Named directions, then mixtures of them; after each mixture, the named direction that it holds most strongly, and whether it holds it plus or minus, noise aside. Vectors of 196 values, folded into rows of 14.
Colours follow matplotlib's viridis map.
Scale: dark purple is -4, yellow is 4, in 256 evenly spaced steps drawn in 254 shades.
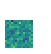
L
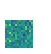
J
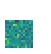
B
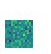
J, minus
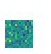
J, plus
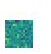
B, plus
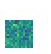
B, plus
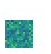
L, plus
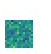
L, plus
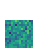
J, minus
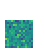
B, plus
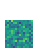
L, minus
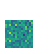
J, plus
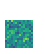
L, minus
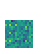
J, plus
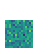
J, plus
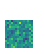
L, plus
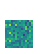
J, plus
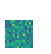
J, minus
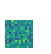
J, minus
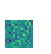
J, minus
